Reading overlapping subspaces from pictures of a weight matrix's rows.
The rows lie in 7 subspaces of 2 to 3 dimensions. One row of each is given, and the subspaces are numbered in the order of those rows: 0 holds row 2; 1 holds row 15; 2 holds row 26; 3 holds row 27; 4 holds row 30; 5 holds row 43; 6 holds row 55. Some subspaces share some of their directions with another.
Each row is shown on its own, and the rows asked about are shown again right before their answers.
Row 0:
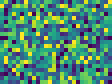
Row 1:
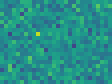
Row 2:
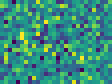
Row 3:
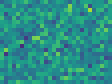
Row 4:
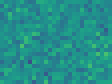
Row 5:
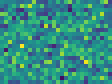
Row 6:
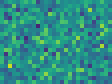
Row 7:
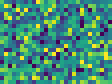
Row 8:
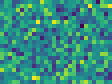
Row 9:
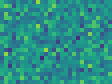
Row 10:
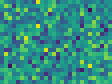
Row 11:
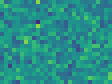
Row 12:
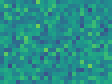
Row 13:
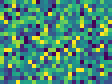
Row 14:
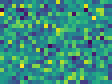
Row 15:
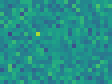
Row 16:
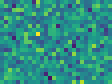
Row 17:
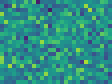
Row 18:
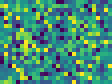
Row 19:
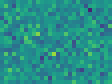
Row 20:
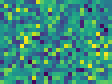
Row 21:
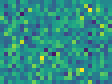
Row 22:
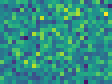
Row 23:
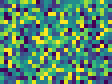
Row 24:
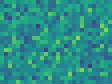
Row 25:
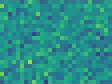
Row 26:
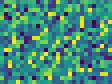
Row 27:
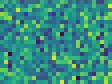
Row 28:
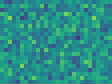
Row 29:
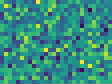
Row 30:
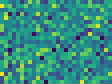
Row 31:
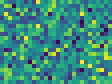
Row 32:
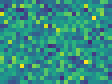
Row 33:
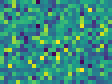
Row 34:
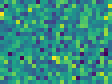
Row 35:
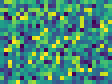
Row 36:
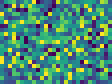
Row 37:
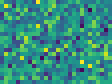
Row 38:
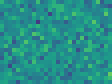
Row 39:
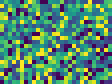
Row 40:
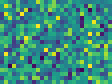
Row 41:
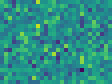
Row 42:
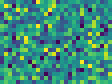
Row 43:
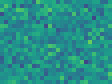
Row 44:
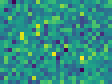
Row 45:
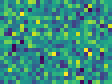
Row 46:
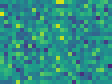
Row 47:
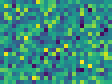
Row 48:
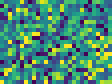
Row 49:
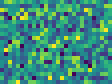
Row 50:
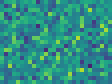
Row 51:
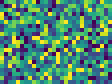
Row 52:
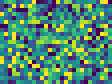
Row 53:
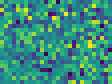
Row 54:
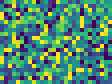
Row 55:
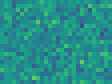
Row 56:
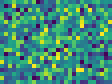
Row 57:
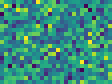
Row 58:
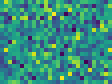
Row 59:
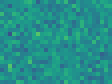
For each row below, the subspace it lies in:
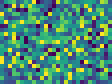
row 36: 5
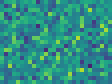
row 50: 2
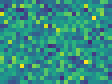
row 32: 5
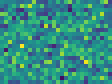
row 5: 5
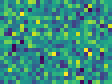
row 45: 1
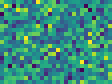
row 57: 2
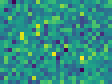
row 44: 0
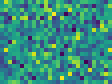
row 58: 2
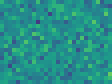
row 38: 6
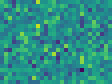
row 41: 0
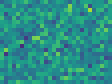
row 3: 5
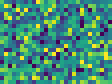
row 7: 6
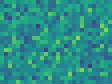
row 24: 2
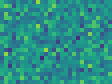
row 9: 4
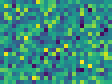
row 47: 6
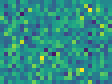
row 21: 1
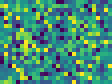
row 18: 0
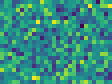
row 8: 6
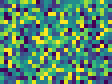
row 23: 3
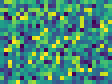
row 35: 2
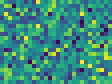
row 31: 0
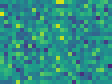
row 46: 0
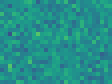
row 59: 1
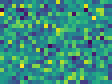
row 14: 2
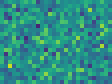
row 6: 3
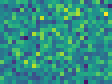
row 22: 6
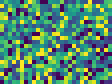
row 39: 4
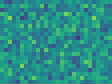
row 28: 5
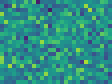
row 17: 2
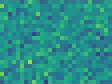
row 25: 4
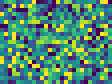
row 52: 5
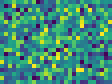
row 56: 6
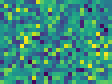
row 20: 4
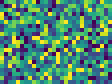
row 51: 6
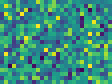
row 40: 1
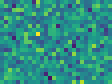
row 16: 1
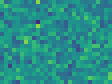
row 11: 6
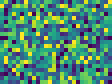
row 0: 0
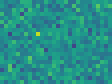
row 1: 1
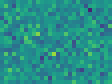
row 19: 1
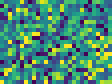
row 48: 4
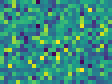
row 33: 0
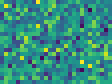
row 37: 3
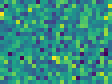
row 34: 3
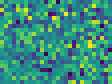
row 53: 2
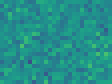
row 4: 4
